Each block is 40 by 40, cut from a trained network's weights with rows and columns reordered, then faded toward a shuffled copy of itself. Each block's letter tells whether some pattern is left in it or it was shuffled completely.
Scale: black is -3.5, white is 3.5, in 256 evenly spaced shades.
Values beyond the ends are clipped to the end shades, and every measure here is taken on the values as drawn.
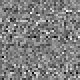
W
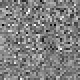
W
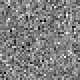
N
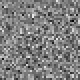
W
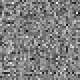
W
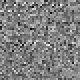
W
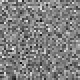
W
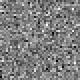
N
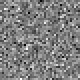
N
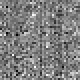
W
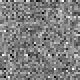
W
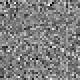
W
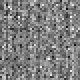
W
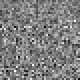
W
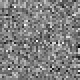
W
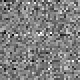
W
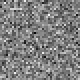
N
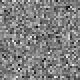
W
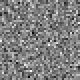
N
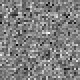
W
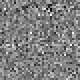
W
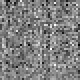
W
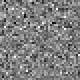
W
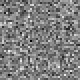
W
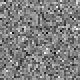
N
